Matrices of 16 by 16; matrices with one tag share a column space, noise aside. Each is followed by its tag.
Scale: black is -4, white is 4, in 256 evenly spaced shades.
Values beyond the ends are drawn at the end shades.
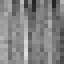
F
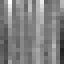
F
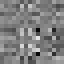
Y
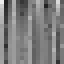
F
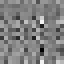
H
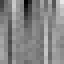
F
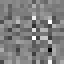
H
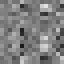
Y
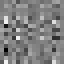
H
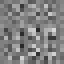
Y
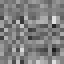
H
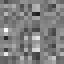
Y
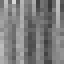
F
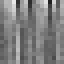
F
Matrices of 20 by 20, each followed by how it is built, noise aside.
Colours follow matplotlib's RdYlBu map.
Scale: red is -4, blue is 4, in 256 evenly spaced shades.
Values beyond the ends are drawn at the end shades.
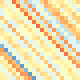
Toeplitz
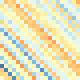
Toeplitz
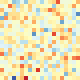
noise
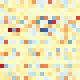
uneven rows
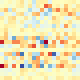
uneven rows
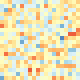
noise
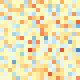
noise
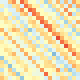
Toeplitz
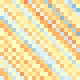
Toeplitz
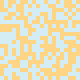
noise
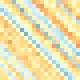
Toeplitz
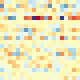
uneven rows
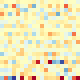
uneven rows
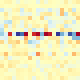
uneven rows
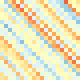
Toeplitz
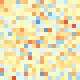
noise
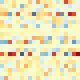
uneven rows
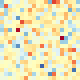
noise
